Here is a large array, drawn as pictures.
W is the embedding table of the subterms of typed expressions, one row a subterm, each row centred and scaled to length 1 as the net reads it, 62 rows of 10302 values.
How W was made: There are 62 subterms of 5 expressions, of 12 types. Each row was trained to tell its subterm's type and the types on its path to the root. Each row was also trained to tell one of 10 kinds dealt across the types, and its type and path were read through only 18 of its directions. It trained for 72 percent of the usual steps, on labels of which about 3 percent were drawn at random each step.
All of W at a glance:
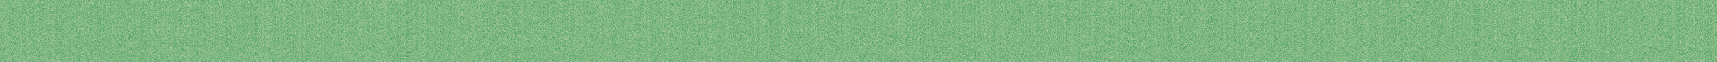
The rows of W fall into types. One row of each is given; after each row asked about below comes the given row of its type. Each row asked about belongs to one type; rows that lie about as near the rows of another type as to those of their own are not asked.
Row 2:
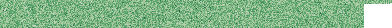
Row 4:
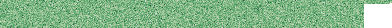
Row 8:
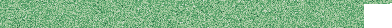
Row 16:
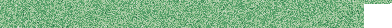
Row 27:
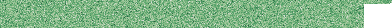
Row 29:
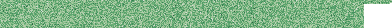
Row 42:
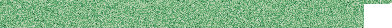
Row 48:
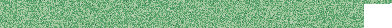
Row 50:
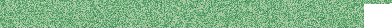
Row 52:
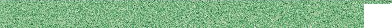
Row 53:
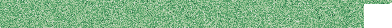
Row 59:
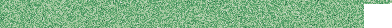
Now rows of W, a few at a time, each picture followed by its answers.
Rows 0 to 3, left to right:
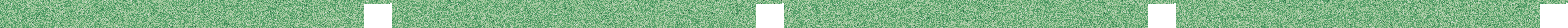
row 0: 16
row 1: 42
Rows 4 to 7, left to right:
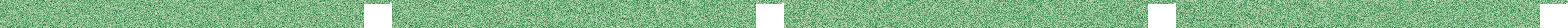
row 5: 4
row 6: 53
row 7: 16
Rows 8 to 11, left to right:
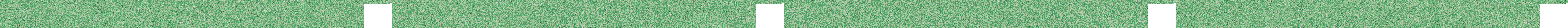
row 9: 29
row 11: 42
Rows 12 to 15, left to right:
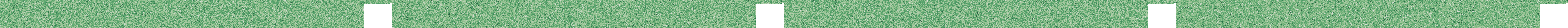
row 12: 53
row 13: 29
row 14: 8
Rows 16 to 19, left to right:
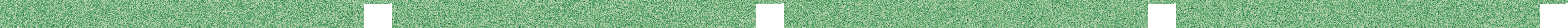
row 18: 53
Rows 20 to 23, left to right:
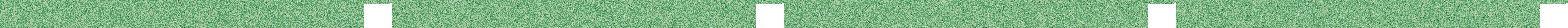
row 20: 59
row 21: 59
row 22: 16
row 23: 2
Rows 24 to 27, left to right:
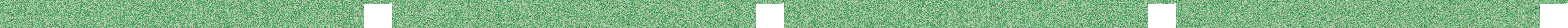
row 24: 29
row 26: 48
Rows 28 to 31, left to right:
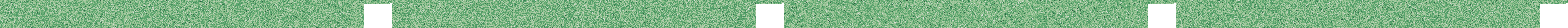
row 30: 42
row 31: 52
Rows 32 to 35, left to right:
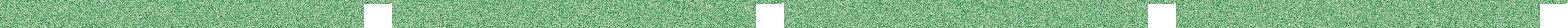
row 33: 53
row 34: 16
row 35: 4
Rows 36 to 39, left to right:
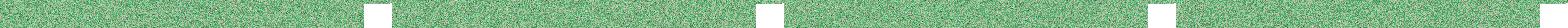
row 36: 59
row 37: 8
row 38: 52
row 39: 52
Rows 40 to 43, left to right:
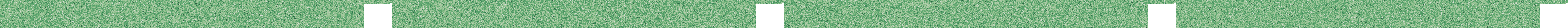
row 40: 8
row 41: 59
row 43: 27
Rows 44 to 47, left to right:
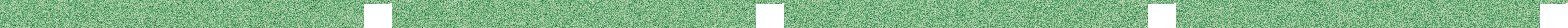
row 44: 42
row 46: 29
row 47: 4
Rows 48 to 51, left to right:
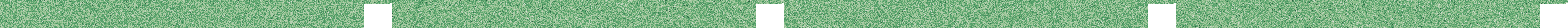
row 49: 59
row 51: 27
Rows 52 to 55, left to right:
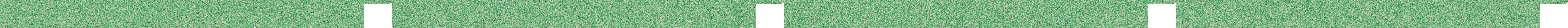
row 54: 29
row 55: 4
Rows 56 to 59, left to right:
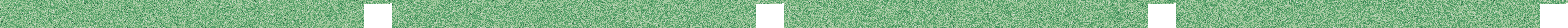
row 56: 27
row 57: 42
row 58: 27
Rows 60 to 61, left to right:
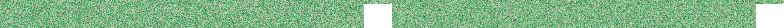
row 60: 8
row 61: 8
